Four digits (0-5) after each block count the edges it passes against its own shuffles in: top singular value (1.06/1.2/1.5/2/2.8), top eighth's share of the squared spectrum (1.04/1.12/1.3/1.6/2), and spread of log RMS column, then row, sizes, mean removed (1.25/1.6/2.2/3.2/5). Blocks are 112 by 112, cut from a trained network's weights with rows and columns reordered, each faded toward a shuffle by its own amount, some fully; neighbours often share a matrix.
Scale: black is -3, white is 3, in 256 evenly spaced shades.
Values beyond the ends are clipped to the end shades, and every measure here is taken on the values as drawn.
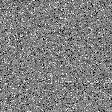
2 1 0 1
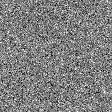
0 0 0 0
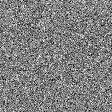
0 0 0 0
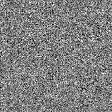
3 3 1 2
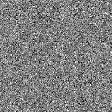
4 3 2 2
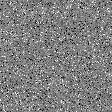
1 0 0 0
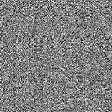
4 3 1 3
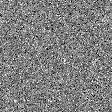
2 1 0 0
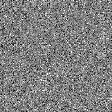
3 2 1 1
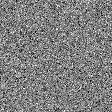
0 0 0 0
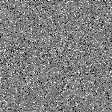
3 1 0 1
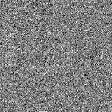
3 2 0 2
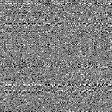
4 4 1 3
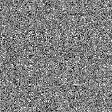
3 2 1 2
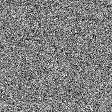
1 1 0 0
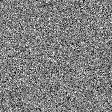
0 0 0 0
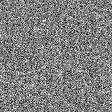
2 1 0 0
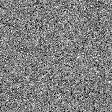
2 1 0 0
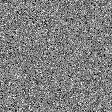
0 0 0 0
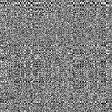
5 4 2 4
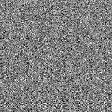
4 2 1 2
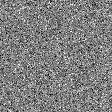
1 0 0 0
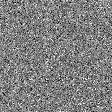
2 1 0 0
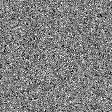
1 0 0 0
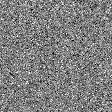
1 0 0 0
